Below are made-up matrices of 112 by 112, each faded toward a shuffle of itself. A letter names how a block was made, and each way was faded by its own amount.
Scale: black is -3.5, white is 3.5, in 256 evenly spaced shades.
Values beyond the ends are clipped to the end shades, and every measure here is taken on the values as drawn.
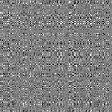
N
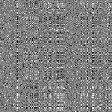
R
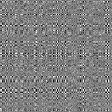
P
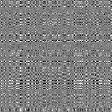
P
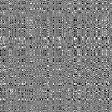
N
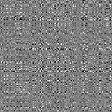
N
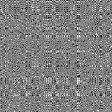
R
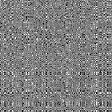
R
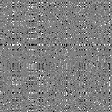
R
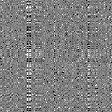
R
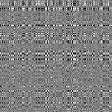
P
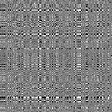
P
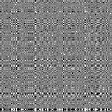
P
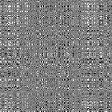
N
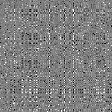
R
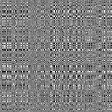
P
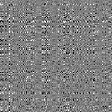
N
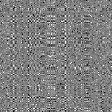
R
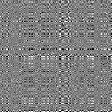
P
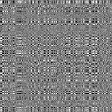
P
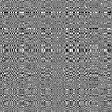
P
